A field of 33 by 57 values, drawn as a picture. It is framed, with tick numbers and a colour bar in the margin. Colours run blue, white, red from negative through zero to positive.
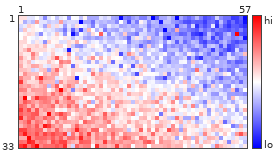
Ninth with the lowest average: top right. Histogram: bell-shaped. Odd rows or columns: none. Mirror symmetry: none. Stripes: none. Ninth with the highest average: bottom left. Slope: up to the bottom left.
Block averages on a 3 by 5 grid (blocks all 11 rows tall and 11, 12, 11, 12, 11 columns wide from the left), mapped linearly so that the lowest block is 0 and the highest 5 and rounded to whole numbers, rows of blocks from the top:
3 2 1 0 0
4 3 2 2 1
5 4 4 3 2
